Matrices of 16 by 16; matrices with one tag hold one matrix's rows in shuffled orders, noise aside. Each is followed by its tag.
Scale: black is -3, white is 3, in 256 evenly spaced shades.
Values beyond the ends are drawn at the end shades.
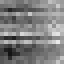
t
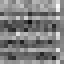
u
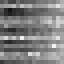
t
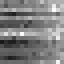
t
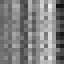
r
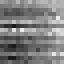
t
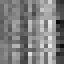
r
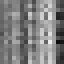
r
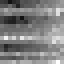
t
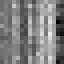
r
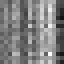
r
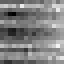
t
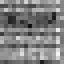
u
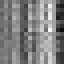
r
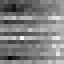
t
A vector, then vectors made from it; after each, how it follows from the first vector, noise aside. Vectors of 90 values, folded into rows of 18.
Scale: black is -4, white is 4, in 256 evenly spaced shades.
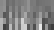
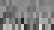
sign-scrambled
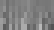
shrunk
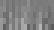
shrunk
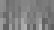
shrunk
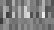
wrapped around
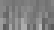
shrunk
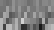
sign-scrambled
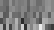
sign-scrambled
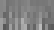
shrunk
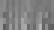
shrunk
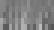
shrunk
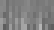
shrunk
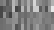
wrapped around
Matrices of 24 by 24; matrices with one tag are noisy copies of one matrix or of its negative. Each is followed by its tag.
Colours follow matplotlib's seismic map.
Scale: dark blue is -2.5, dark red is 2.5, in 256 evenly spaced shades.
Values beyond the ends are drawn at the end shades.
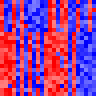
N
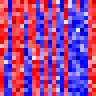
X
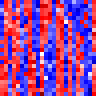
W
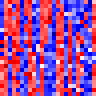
W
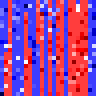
X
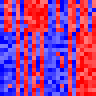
N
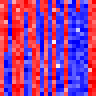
X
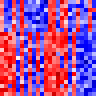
N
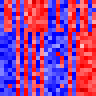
N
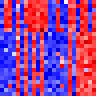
N
